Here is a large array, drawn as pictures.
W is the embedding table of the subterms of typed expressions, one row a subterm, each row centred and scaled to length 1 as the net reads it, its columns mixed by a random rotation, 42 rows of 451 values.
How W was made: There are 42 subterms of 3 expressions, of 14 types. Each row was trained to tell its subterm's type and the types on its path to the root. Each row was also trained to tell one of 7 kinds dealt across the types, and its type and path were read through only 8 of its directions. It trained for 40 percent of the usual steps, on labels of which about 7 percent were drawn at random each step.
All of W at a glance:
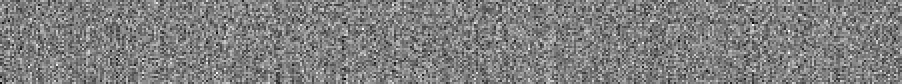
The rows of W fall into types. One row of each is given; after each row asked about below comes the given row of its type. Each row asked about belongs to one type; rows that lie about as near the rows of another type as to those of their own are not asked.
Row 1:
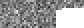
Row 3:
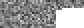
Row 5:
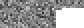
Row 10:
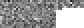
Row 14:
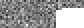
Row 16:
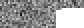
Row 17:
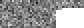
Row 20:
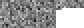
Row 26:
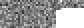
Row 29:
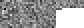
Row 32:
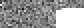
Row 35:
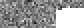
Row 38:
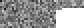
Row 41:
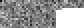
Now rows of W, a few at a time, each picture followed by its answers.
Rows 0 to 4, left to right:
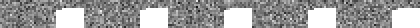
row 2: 32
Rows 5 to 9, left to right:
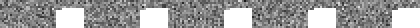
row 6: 32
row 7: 17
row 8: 35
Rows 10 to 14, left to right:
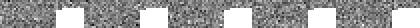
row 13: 14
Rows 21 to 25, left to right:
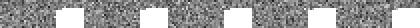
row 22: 16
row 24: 20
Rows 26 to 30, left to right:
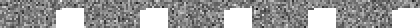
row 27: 17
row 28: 16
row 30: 1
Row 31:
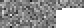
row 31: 29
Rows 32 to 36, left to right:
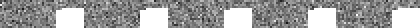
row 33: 3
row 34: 20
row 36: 38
